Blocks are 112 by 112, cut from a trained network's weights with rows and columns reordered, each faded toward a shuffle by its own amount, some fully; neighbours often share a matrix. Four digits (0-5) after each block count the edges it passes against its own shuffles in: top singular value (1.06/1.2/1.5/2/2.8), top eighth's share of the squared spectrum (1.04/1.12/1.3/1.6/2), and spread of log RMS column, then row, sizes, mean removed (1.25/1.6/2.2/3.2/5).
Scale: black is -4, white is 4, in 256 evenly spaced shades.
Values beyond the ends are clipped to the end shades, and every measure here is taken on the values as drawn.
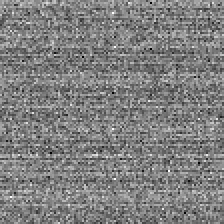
4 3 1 1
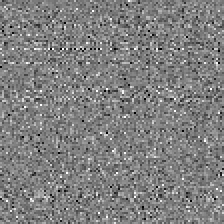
4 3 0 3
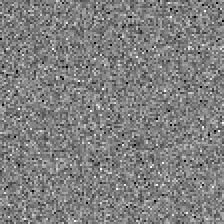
0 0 0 0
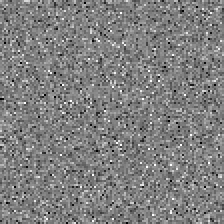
2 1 0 1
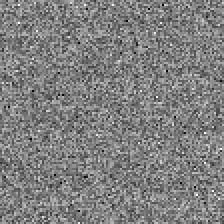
0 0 0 0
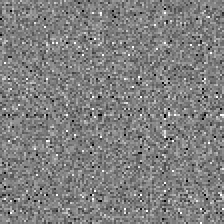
3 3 2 2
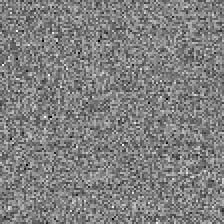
0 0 0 0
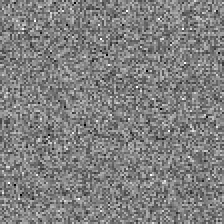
1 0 0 0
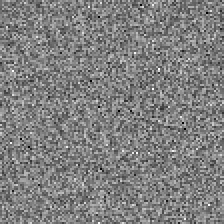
0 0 0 0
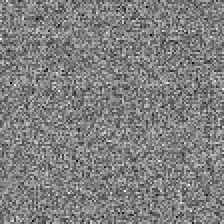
1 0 0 0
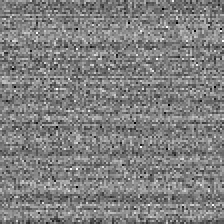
4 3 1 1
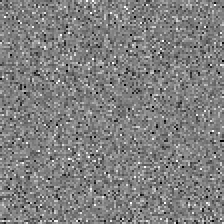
3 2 0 1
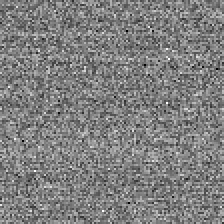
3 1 0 0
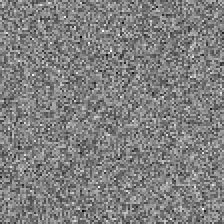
0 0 0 0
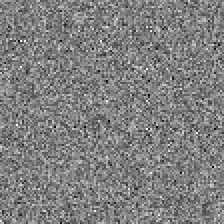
2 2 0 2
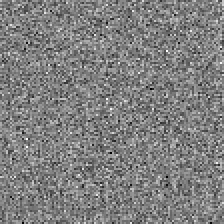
2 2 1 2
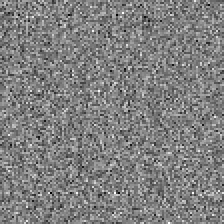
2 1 0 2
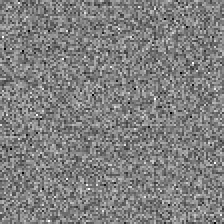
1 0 0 0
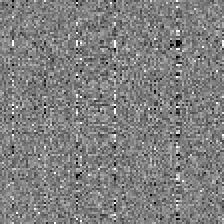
4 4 3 2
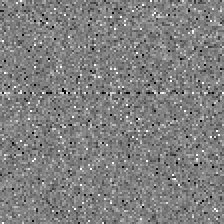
3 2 0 1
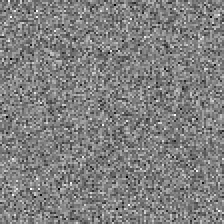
1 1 0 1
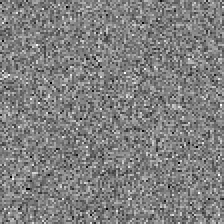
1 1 0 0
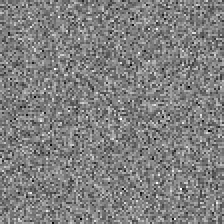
0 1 0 0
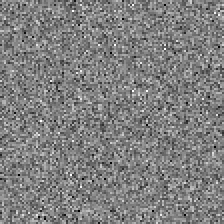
1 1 1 1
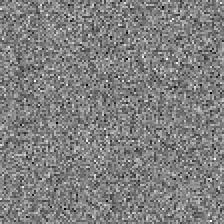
1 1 0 1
